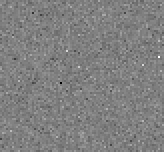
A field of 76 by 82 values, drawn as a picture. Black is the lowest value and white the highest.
A few values lie far out on both sides of the bulk. The grain is fine, like static. There is no overall slope. No row or column stands out. No regular stripes run through it. Overall the values sit about 50% of the way up the scale. No seam splits the table.
